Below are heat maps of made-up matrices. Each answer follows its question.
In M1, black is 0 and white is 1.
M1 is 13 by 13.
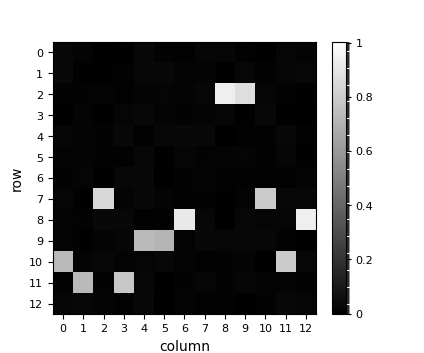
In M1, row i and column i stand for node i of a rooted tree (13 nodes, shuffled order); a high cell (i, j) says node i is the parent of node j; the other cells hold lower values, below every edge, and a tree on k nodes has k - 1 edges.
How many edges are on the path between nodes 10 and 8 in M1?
3
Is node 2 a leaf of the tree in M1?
no
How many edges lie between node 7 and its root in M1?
0
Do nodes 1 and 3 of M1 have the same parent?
yes
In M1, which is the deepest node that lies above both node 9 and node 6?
2
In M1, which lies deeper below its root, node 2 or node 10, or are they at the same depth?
the same depth
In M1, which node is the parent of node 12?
8
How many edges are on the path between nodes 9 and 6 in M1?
3
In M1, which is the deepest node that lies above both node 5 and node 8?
2
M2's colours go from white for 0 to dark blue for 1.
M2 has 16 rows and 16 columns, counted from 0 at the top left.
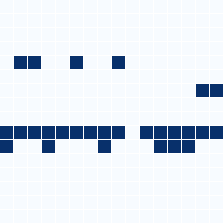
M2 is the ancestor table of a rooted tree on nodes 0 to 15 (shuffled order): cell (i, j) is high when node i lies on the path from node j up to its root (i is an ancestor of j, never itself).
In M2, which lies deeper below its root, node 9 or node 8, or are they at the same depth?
node 8
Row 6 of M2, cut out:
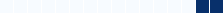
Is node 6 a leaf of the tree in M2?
no
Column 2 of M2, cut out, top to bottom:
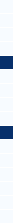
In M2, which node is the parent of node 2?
4
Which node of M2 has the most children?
10
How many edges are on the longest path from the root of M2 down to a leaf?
2
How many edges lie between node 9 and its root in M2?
0
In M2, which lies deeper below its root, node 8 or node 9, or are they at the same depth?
node 8
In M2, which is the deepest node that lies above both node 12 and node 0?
10
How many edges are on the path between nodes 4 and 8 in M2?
1
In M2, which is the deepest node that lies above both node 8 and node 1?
4
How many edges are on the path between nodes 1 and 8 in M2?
2
